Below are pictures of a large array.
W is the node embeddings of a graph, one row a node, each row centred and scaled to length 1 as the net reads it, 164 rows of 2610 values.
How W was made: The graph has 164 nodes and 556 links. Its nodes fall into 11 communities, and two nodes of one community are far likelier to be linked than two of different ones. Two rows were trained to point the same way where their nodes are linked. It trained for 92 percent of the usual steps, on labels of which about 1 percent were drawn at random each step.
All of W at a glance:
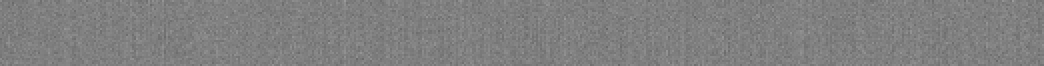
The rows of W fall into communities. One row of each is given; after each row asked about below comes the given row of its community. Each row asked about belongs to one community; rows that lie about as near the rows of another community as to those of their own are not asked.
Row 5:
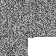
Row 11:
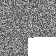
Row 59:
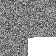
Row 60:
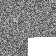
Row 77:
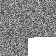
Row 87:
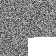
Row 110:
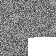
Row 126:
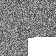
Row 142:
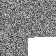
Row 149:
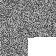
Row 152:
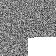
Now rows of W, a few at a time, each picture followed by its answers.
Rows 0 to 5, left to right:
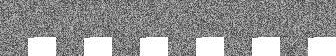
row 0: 110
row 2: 60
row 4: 11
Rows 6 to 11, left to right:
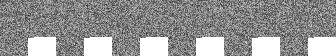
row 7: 87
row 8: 77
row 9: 59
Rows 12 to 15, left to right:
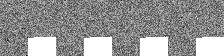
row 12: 87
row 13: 152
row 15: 110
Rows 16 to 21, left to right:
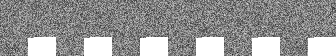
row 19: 110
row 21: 60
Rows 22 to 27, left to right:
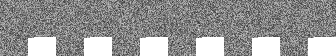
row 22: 77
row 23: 11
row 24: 110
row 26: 110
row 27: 152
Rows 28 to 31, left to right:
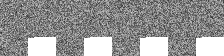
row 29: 87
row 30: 149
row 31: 59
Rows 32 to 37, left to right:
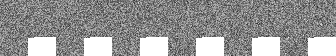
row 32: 77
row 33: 126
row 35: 60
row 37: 5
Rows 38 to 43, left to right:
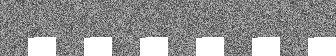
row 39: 77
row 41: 126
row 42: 87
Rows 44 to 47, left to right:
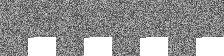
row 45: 126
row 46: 149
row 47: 77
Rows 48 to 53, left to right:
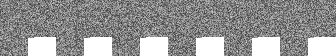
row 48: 142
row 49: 126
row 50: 59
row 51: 87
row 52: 77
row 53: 110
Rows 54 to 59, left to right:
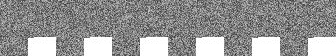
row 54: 152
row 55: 126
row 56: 110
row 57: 5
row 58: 5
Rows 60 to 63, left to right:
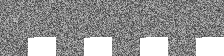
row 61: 142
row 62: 59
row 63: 149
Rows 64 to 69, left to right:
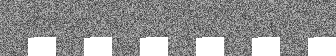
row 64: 11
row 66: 60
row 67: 126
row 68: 149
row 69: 110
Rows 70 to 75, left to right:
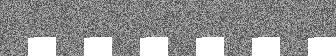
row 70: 110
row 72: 87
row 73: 87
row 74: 77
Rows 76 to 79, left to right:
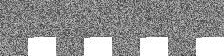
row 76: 149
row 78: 11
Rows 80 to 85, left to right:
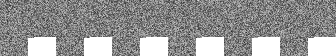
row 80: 149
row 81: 152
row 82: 126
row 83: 126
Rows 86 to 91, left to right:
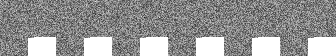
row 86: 110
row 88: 142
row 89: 87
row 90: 11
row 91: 149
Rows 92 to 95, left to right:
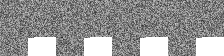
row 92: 77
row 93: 87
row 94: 59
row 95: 152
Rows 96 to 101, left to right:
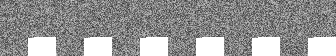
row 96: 59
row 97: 11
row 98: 126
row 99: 77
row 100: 11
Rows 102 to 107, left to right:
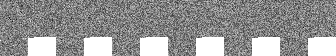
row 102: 152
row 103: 142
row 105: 59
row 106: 126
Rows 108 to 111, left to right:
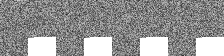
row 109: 11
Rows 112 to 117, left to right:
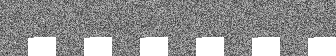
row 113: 110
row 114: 59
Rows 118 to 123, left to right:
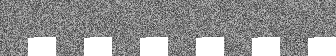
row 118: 142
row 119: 11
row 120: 110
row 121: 152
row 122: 149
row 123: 77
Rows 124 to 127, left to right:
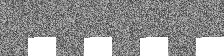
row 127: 87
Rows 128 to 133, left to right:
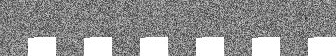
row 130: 87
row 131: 11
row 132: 149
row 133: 11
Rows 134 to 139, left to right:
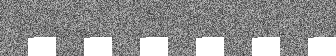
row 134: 126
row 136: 11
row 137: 126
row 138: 152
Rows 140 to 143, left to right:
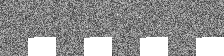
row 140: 77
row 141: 59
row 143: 110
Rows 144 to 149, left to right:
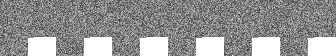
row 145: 60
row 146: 149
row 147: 77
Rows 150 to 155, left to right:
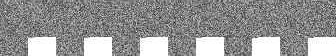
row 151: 149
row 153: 5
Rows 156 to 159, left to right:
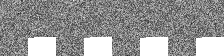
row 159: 77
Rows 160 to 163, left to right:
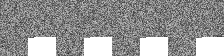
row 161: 11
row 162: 149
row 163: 126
